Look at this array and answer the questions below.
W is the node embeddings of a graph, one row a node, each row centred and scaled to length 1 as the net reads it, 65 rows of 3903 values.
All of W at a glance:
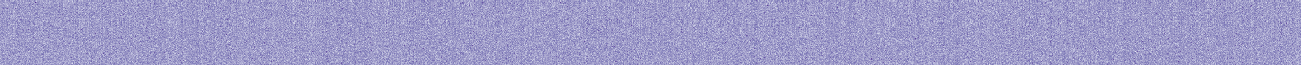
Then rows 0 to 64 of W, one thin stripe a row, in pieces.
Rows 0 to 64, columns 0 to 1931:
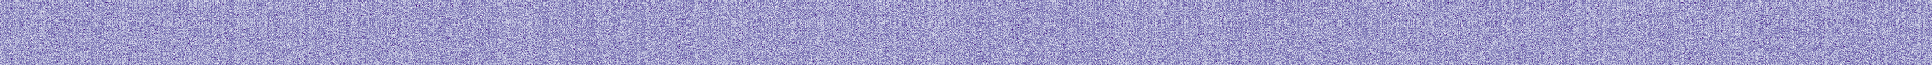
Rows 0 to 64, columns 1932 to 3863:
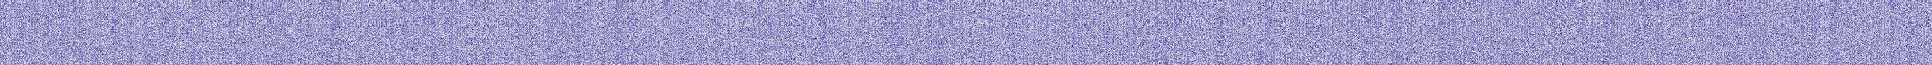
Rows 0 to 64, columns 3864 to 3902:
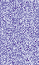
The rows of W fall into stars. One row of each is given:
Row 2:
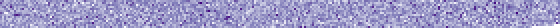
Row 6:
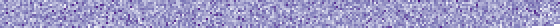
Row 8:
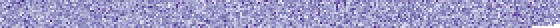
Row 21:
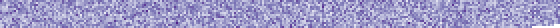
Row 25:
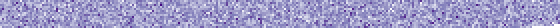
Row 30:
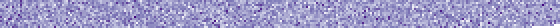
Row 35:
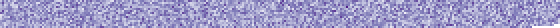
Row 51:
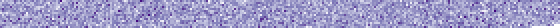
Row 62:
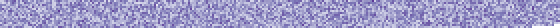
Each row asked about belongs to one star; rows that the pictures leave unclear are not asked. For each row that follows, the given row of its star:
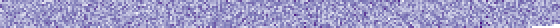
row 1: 25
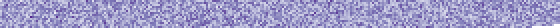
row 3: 2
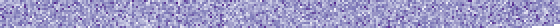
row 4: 6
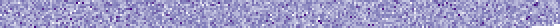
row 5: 2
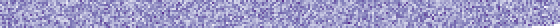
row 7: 8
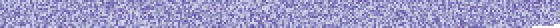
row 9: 6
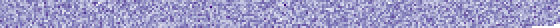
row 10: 30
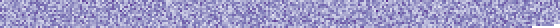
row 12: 51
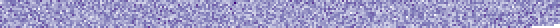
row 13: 62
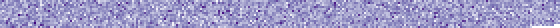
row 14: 30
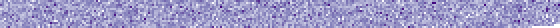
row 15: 35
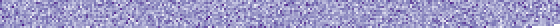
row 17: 6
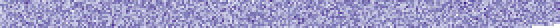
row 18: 25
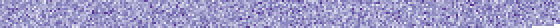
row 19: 8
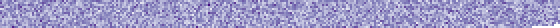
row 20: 21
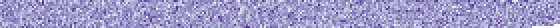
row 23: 8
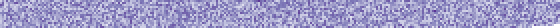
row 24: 35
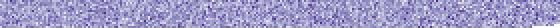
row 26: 8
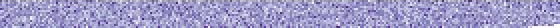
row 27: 6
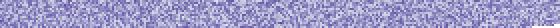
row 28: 30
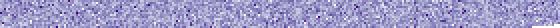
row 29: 21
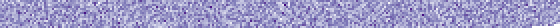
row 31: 51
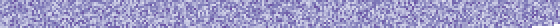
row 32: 21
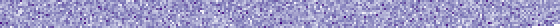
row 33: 30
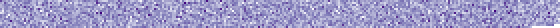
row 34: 51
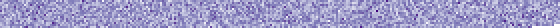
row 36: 21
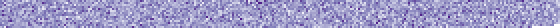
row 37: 8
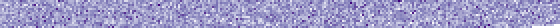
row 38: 25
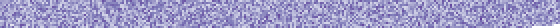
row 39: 2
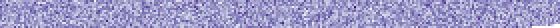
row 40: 51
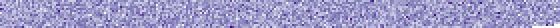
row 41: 62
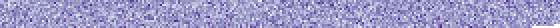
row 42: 6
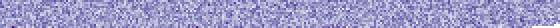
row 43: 6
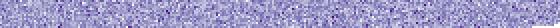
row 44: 25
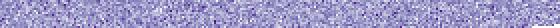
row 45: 30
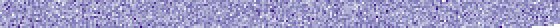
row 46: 21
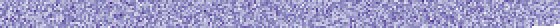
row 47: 51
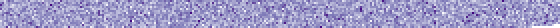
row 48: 35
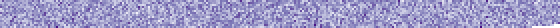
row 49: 21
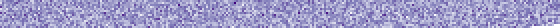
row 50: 35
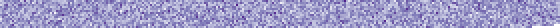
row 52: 8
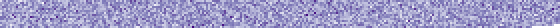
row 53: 2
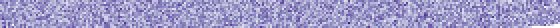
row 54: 2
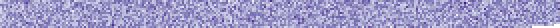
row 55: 25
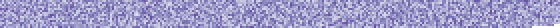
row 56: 51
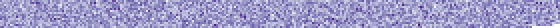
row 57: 2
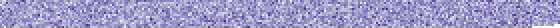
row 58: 8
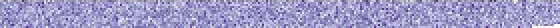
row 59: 8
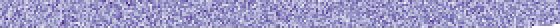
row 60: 2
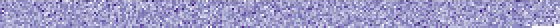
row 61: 51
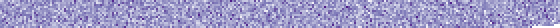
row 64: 6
